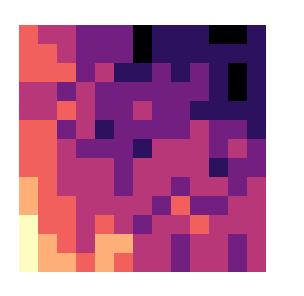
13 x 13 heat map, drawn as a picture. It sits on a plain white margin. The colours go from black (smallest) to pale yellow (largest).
The ninth with the lowest average is the top right. Neither half mirrors the other. The field climbs toward the bottom left. The bottom left is the ninth with the highest average.
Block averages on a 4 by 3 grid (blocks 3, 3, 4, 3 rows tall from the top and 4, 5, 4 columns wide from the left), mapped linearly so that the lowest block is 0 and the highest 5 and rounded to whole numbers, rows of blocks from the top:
310 | 321 | 422 | 533
